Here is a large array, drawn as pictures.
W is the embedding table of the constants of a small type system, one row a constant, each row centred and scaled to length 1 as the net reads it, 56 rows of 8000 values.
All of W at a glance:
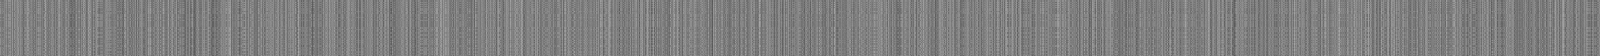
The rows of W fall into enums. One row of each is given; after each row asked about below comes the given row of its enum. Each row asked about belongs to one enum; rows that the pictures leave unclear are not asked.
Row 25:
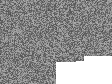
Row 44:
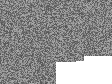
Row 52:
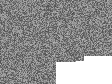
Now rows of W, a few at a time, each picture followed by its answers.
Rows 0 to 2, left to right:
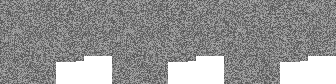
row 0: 25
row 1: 25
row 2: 44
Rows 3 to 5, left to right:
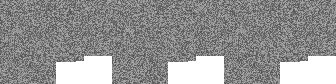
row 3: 25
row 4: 44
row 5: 25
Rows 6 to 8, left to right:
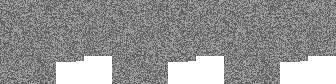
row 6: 44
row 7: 25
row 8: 44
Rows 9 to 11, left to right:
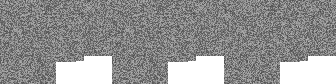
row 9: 44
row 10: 44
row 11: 52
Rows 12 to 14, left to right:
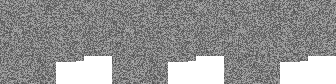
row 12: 44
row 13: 44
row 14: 25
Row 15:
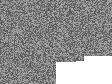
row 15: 25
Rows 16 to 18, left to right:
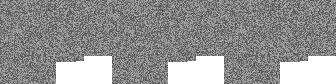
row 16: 25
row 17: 52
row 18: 25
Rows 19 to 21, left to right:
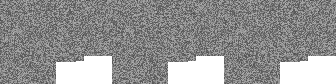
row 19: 25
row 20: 44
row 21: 25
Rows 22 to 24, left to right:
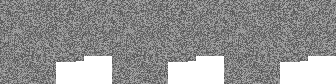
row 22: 25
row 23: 25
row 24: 25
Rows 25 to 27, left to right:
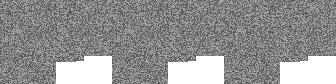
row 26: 25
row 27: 44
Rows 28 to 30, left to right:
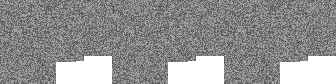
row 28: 44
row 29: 52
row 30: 44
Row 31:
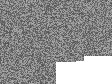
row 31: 44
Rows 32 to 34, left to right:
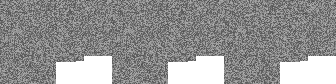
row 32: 25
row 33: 25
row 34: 44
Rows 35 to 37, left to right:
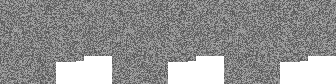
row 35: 44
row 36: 25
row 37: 25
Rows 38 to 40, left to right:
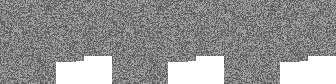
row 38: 44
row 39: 44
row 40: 52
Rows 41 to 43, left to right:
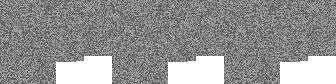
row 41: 44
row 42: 52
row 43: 44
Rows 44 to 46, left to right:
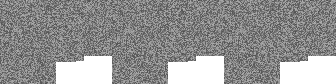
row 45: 25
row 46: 25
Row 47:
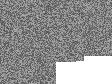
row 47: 44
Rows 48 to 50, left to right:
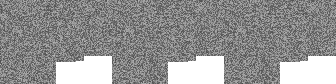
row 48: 52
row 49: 44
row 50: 44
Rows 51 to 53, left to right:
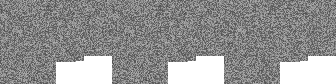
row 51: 52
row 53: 44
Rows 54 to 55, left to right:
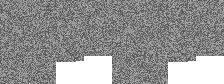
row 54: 52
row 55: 25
